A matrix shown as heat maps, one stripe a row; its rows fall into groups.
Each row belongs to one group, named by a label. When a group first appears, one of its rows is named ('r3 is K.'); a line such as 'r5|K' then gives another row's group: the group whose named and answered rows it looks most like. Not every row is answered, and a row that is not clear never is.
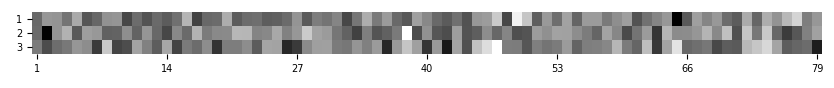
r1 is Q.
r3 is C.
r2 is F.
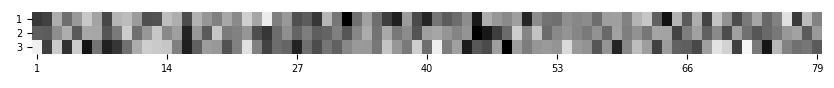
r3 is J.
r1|F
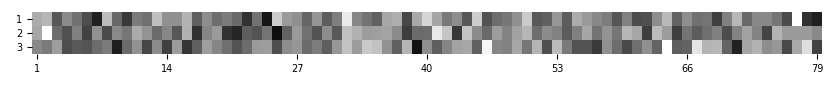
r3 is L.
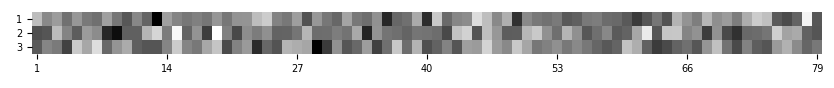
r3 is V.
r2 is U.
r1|C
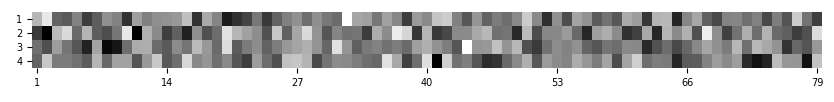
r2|F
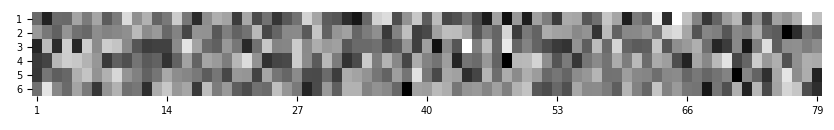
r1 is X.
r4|Q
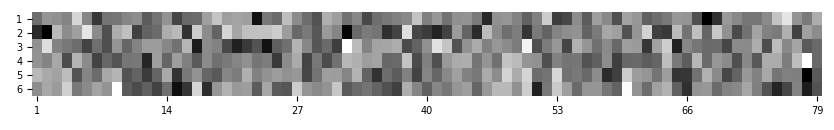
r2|F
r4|L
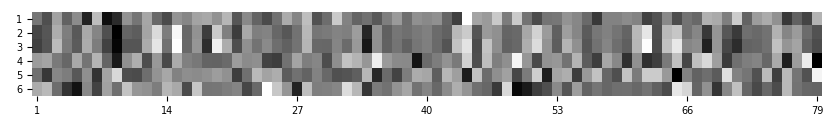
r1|V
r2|U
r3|U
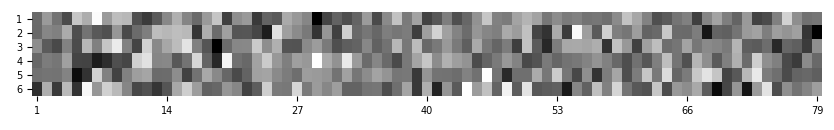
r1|V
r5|L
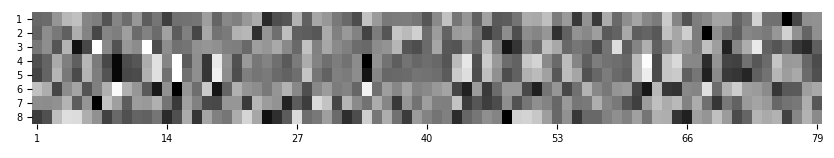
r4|U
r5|U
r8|Q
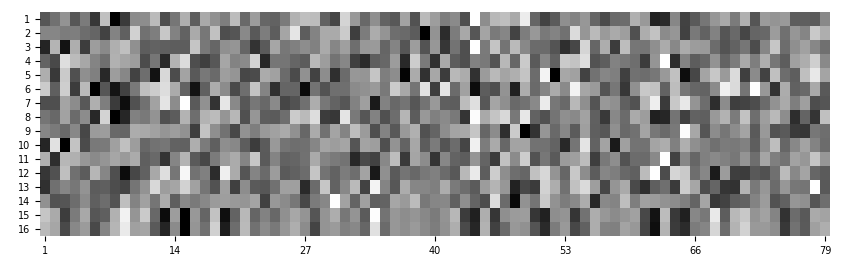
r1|V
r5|L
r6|J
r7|U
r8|V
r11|X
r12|U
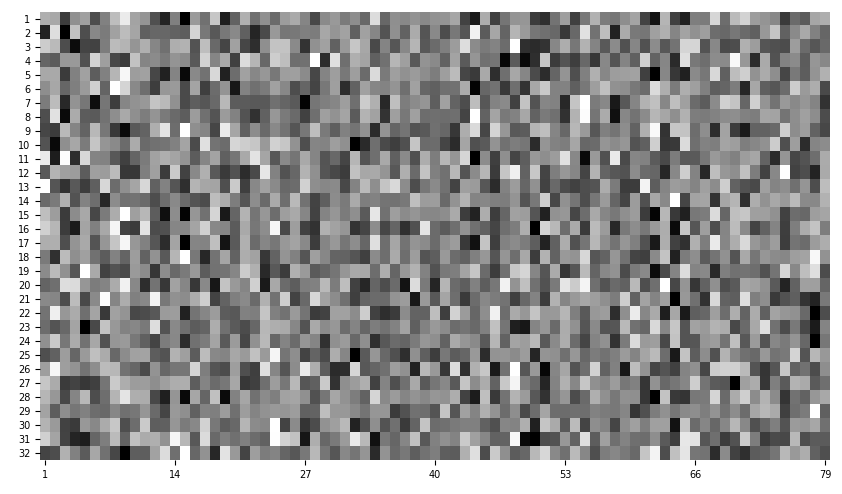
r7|J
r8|J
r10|F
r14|L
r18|X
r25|F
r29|C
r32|U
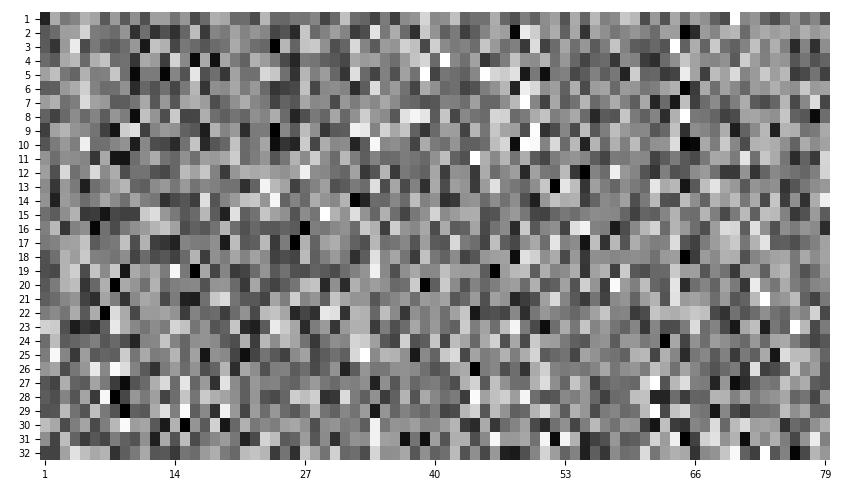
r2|Q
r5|C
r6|Q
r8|C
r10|Q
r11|V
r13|L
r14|F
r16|J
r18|Q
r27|U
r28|V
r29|U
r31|L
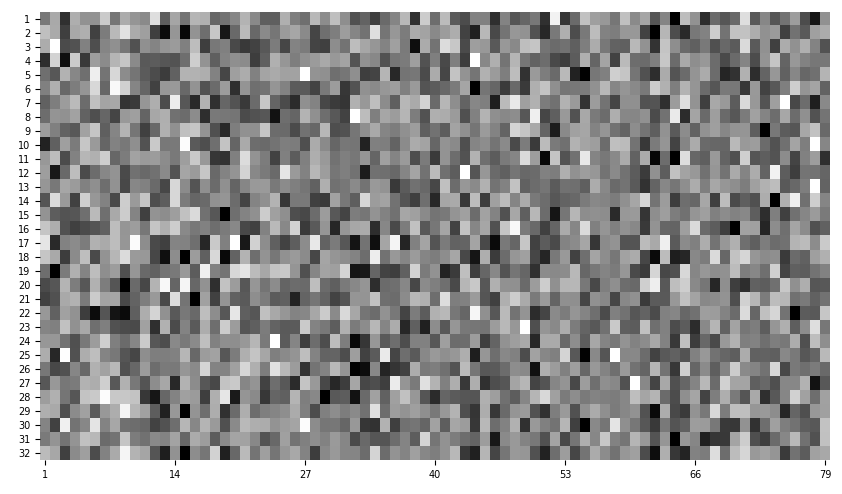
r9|L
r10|X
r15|L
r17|X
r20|U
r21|C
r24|F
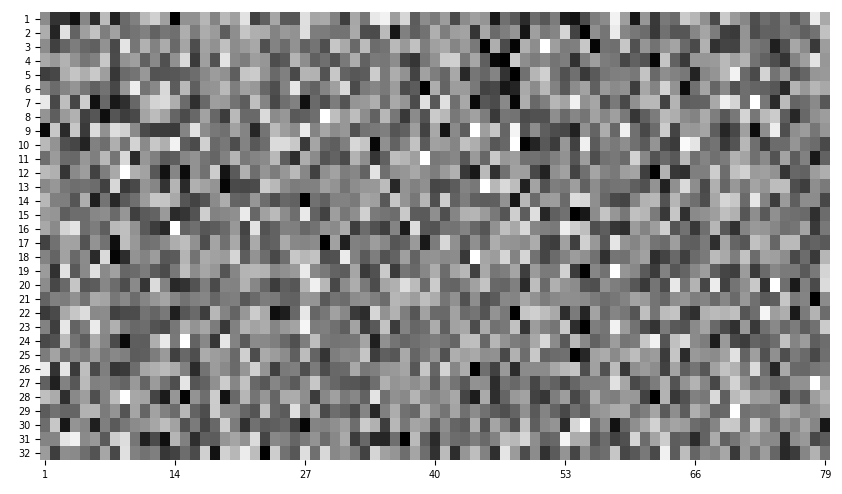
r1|X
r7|J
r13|C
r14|J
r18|V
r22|Q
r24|U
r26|J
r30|J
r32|X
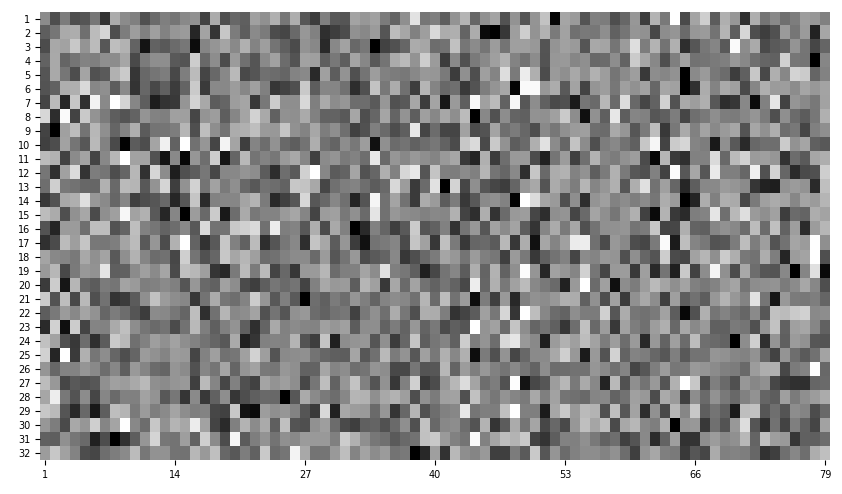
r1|L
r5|Q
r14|Q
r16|F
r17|X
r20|J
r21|J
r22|Q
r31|V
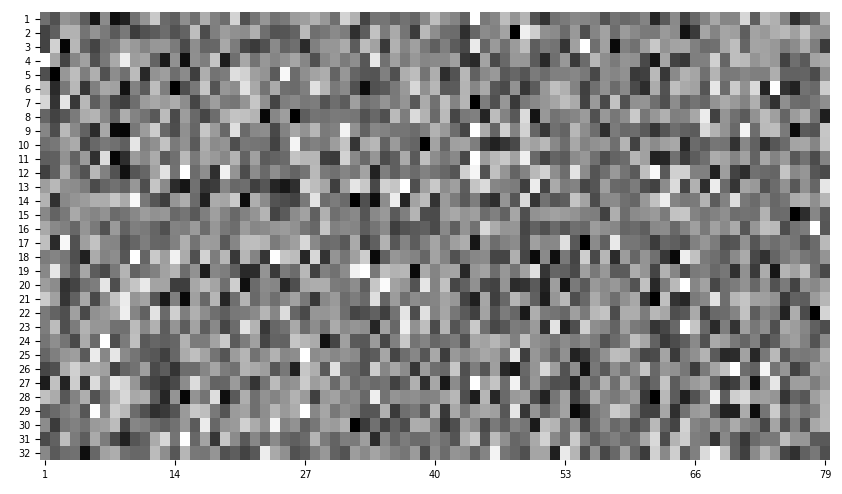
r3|J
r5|F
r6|F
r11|V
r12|U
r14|X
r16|C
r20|X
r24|V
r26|Q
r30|F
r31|U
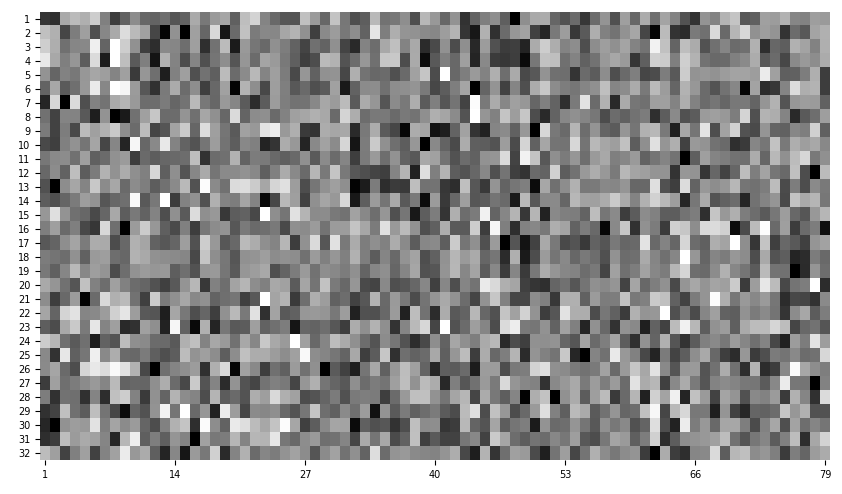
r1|Q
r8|V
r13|F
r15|C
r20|C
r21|L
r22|X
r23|C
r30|F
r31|F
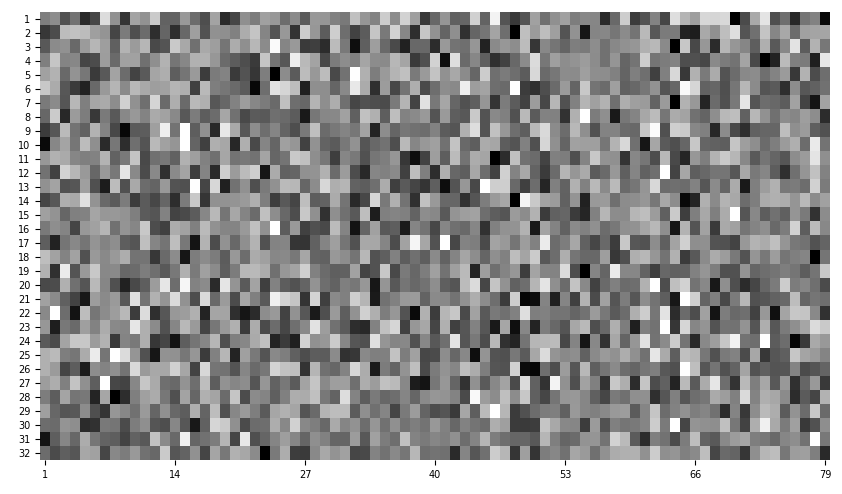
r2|Q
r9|U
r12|X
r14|Q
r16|F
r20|U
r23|X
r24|Q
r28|V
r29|C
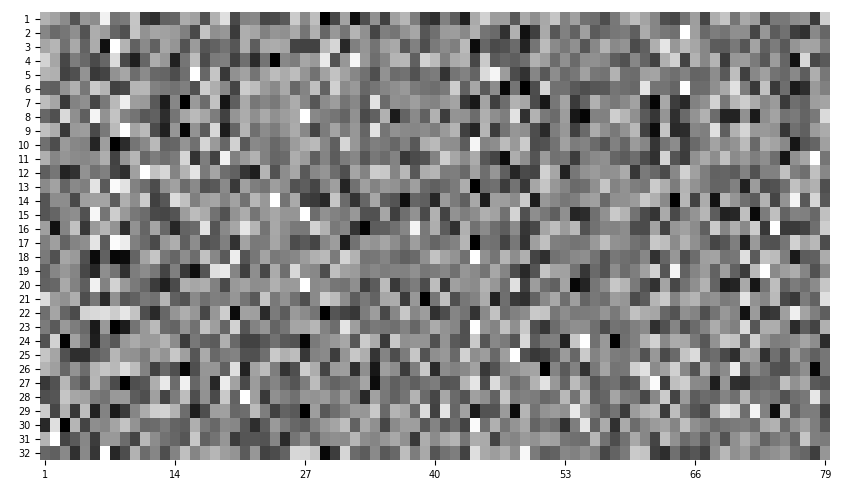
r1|V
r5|C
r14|F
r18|V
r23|V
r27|U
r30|J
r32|V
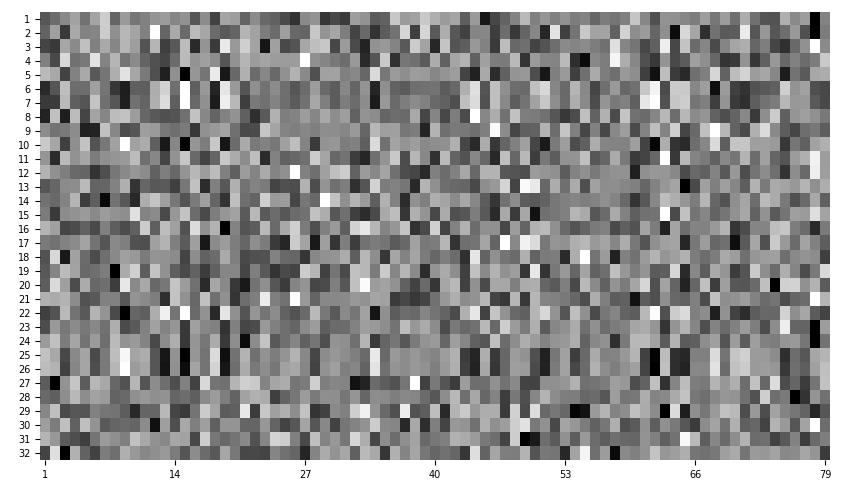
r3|X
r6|U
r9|L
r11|X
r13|Q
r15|X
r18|J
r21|C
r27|F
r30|L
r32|J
